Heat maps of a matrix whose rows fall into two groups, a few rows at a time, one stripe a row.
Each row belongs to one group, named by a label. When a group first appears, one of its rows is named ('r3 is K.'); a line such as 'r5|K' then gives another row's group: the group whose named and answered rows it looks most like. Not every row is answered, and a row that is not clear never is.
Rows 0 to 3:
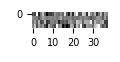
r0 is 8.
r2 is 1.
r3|1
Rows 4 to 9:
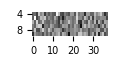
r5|1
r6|8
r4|1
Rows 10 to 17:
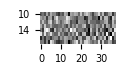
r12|1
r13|8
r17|1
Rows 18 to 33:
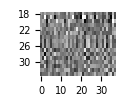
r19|8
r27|8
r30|1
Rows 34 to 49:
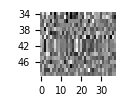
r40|8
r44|1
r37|8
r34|1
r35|1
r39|1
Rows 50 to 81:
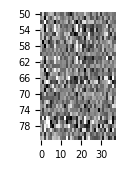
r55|1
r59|8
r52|8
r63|8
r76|1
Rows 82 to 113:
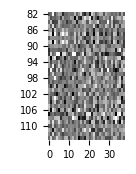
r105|8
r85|8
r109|8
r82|8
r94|8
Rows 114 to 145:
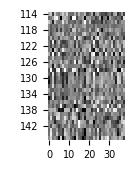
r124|8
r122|8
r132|8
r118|1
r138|1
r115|1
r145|1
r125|8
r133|8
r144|1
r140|1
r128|1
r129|8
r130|8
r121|8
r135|8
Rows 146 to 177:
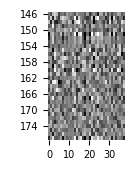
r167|8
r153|8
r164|1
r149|8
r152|8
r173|1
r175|8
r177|8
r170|1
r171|8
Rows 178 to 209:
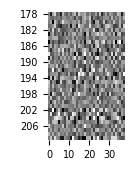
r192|8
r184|1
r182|8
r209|1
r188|8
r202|8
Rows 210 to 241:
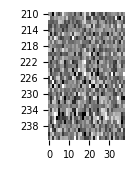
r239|1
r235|1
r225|8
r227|8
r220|8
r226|1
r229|8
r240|8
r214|8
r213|8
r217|8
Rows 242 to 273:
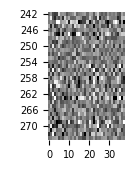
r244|1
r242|1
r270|1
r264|8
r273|1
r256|8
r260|1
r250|8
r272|8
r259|1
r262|8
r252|1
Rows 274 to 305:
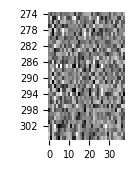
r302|1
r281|1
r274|8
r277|8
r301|8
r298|8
